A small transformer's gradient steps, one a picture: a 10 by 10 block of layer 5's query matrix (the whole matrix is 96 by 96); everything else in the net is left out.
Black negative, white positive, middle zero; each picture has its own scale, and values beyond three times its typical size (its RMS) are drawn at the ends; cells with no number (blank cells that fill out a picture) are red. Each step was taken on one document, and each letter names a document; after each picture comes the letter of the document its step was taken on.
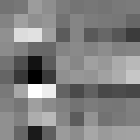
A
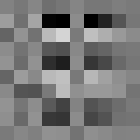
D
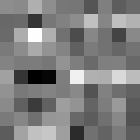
A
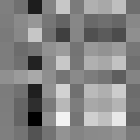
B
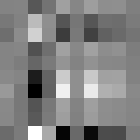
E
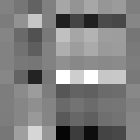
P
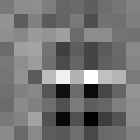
P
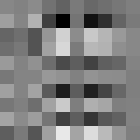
D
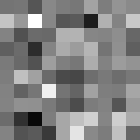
E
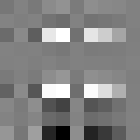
D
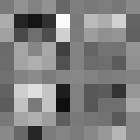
E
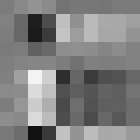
E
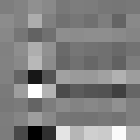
A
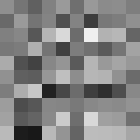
B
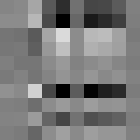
D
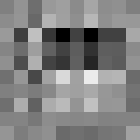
P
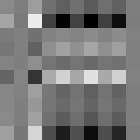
P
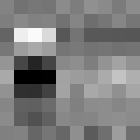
A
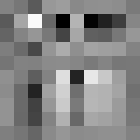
B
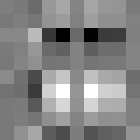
B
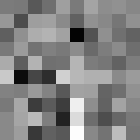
A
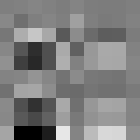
A
